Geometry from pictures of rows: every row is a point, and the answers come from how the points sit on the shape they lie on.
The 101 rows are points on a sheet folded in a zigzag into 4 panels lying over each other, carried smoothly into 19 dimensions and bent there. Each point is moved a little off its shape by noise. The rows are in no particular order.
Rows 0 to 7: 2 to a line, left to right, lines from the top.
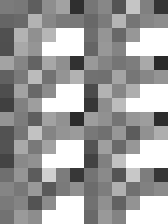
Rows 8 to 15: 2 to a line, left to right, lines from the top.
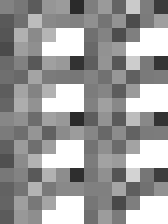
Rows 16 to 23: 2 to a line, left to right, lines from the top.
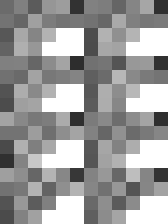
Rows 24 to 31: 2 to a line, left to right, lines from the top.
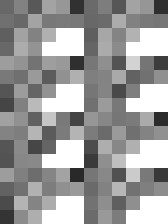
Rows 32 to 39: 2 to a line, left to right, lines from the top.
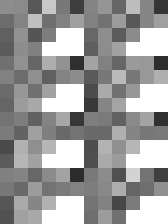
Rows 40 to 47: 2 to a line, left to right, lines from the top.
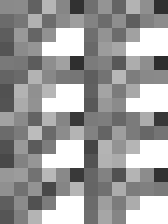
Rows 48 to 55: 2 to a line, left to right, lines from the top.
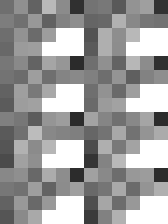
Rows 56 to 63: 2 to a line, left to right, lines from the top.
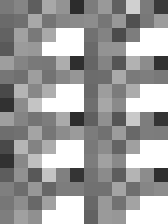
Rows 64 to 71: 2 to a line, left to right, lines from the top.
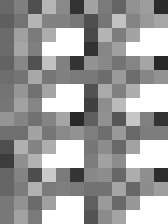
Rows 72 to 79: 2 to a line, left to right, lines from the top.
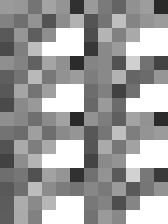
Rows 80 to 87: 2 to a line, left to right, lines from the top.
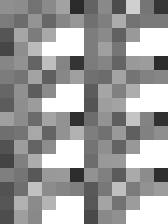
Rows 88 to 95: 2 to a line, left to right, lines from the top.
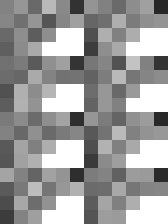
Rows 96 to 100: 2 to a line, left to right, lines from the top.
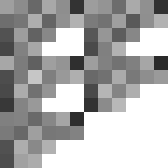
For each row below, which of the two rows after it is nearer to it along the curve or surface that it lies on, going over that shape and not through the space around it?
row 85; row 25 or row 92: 92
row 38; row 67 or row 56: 56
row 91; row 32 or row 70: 32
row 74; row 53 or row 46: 53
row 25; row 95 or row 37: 37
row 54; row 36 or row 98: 98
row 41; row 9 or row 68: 9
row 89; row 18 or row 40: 40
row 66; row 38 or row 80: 38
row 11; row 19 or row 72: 19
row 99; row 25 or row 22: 22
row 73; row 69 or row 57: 57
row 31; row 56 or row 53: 56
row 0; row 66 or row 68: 66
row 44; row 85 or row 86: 85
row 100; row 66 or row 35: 66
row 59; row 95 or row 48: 95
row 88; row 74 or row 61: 74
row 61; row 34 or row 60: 34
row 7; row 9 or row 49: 9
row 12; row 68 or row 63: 68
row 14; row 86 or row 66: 86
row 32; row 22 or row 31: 31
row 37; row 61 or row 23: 61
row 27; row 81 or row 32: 32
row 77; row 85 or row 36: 85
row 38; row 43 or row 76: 43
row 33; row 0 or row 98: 98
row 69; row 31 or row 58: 31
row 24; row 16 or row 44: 16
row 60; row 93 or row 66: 93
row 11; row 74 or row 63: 63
